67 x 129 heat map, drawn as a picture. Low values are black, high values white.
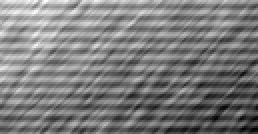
Lone odd cells: none. Stripes: horizontal, repeating 12 times. Ninth with the lowest average: bottom right. Slope: up to the top left. Ninth with the highest average: top left.
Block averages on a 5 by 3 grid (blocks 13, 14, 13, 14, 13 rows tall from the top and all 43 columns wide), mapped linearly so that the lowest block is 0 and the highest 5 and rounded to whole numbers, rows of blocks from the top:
5 4 3 / 4 3 2 / 4 2 2 / 3 1 1 / 2 1 0
